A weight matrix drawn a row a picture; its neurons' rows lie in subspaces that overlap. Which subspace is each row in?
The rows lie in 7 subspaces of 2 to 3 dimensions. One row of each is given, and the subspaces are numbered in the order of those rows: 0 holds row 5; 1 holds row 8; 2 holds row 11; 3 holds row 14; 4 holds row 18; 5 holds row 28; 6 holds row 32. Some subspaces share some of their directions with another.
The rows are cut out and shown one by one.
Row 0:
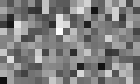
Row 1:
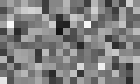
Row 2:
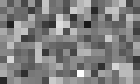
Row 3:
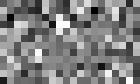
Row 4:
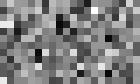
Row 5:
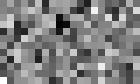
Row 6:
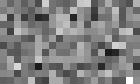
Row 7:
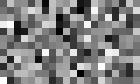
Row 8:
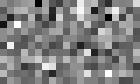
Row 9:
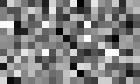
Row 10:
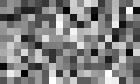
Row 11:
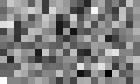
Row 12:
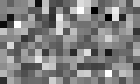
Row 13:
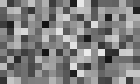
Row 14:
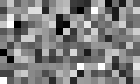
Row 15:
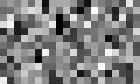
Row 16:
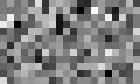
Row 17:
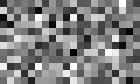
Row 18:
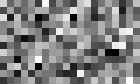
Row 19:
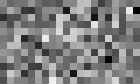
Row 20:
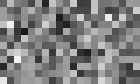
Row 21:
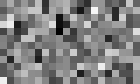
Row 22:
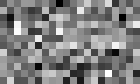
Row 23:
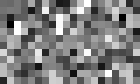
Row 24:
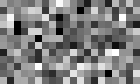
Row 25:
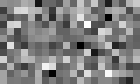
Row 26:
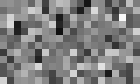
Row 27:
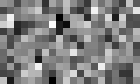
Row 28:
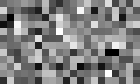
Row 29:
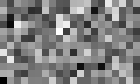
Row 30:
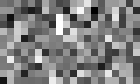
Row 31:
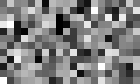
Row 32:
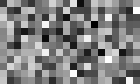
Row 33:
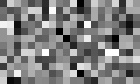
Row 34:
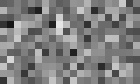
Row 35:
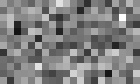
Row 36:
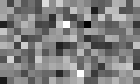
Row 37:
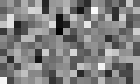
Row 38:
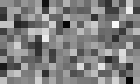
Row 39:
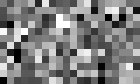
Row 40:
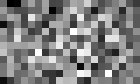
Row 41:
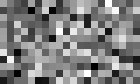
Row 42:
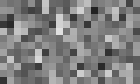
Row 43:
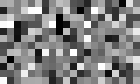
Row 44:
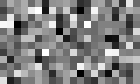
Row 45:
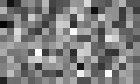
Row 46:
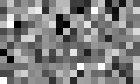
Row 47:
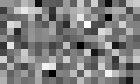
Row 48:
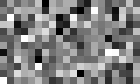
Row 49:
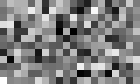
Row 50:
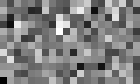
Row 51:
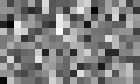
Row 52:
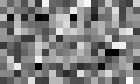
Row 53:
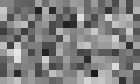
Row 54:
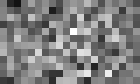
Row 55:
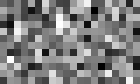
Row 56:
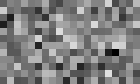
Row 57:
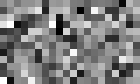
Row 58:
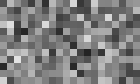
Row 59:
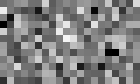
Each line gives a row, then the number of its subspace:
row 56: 5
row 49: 2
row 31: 0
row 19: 6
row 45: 2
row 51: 6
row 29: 3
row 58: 0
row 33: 0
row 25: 1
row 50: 3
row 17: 4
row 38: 6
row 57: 4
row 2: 5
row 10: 6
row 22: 5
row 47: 1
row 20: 0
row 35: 5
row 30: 6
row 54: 2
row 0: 3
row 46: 3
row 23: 5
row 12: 1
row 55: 4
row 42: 3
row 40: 2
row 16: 1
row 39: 0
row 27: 2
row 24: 5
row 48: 4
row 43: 4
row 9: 0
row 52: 4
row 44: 0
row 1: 1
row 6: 4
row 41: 2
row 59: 5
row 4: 2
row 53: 0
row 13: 6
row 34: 4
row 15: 3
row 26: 5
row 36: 5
